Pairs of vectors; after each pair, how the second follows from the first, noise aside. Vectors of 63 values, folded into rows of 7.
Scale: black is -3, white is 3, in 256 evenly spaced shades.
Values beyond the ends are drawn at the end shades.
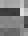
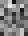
shuffled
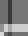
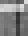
reversed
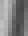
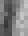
reversed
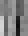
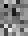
shuffled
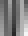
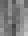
shrunk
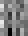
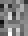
negated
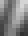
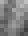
shrunk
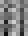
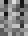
reversed
